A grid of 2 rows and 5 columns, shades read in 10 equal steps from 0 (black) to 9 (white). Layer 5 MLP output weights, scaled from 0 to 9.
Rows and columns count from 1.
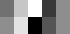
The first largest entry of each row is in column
3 2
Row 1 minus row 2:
-1 -1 9 -1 0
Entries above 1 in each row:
5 4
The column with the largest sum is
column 2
